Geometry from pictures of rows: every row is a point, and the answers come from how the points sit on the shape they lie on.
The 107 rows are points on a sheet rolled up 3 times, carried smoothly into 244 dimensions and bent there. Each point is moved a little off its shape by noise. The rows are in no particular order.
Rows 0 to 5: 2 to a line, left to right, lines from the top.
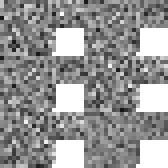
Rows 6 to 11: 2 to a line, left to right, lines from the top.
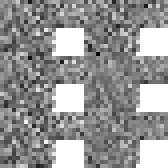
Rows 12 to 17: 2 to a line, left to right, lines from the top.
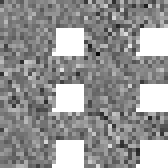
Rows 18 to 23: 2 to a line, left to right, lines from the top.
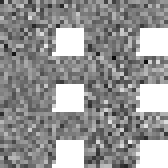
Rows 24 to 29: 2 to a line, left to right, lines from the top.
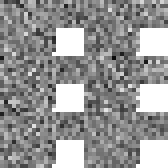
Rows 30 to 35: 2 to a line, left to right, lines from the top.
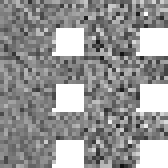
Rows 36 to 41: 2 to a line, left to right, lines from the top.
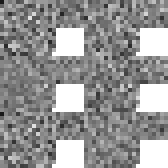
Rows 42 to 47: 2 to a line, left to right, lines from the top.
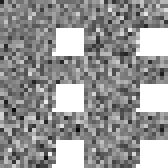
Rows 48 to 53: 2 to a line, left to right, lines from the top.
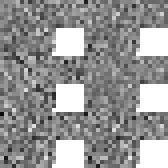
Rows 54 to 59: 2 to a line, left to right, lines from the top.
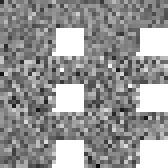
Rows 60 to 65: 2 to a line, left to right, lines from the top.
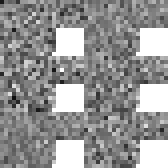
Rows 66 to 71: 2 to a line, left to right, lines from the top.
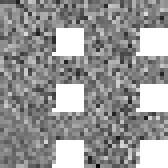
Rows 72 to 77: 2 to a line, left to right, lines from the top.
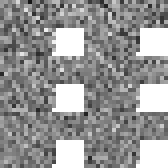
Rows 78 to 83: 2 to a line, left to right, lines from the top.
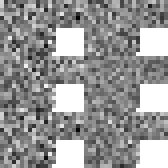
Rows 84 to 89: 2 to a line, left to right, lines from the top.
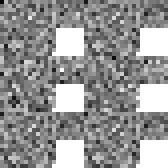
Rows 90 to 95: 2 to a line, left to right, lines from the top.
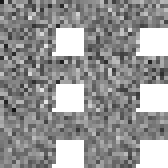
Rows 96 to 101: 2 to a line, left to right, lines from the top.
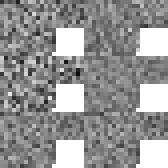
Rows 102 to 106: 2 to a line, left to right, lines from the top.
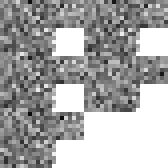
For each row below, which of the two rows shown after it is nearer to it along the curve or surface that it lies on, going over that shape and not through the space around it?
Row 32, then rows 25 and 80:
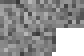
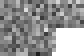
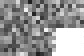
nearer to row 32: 25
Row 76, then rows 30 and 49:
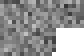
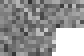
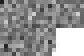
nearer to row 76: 49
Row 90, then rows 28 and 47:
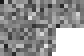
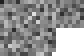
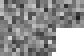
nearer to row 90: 28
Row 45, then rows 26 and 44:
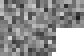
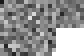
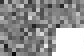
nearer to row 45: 26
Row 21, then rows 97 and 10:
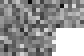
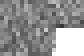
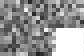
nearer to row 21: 10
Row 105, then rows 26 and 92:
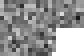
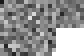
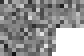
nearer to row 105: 26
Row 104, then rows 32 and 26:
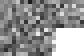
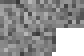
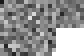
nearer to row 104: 26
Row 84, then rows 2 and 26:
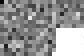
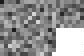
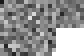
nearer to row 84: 26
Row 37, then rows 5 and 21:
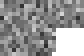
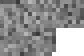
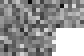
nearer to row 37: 5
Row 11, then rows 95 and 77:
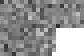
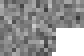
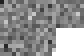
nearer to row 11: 77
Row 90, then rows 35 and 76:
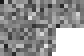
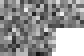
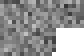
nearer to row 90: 35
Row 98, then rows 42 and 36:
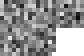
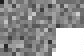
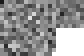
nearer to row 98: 36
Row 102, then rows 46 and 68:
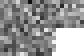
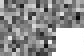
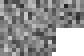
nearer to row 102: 46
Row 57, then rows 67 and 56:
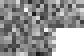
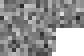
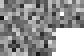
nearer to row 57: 56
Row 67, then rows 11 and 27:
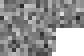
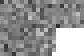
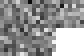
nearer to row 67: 11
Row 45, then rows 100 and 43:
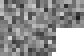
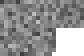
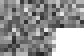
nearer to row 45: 100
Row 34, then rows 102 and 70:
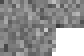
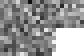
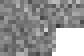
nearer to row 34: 70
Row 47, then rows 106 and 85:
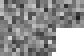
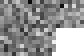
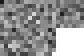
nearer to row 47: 85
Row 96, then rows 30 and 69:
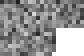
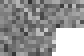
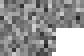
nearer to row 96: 69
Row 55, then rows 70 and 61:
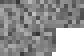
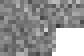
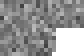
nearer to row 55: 61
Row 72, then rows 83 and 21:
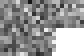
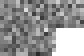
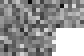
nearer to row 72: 21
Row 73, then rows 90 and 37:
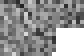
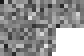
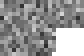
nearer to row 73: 37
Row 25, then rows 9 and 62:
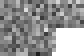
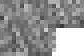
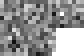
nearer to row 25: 9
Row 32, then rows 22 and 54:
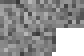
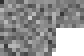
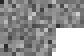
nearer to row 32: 22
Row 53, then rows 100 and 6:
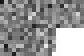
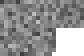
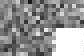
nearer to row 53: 6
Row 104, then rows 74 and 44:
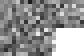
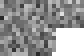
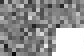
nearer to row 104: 44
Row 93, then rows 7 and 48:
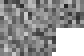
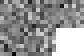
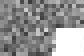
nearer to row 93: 48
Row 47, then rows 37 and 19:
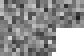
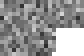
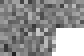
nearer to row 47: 37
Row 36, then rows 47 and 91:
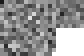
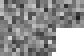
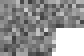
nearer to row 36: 47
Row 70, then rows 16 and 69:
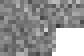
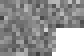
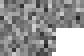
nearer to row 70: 16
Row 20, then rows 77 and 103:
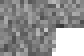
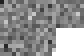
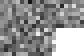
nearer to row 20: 77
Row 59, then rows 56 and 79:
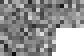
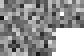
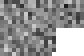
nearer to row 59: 56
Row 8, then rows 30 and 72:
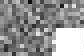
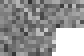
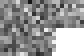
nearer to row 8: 72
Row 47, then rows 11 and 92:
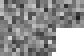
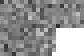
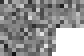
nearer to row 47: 11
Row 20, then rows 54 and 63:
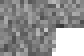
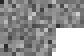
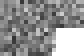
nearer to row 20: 54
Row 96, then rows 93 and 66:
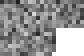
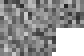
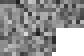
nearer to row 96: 66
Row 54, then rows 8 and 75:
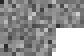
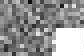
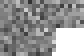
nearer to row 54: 75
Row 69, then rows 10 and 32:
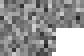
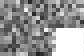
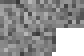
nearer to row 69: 32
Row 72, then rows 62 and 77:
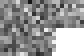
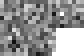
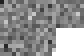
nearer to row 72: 62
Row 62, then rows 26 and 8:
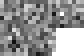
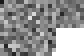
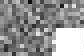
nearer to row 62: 8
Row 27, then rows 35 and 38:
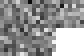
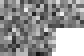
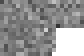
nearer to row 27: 35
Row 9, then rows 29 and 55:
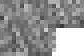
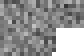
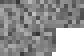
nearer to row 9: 29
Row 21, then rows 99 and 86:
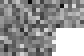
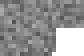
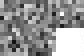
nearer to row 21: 86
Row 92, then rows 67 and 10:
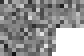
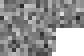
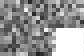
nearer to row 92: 10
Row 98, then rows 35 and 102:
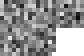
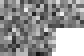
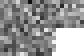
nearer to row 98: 35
